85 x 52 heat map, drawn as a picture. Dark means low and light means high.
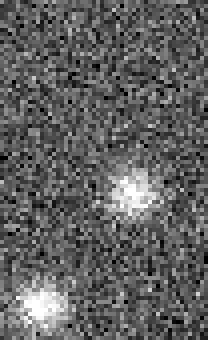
Mirror symmetry: none. Ninth with the highest average: bottom left. Bumps: two. Odd rows or columns: none.
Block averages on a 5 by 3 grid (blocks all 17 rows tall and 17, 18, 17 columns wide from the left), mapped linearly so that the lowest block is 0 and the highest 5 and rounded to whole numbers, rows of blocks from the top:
000 / 000 / 021 / 011 / 510
